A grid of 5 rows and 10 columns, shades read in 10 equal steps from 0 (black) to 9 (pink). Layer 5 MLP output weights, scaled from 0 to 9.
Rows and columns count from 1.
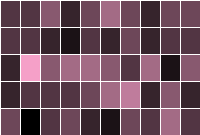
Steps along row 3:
up down up same down down up down up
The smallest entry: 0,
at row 5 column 2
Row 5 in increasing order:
0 1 2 3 3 3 4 4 4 6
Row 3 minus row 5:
-2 9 2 2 4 4 -1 3 -5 2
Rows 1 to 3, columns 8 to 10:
2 4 4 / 2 3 3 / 6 1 5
